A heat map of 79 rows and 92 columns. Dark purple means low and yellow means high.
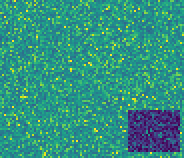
The ninth with the lowest average is the bottom right. Neither half mirrors the other. An odd patch, lower than its surroundings, sits in the bottom right. There are no regular stripes.
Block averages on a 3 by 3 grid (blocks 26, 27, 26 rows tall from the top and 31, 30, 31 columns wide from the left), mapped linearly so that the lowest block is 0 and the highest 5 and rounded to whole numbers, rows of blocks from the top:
5 5 5 | 5 5 5 | 5 5 0
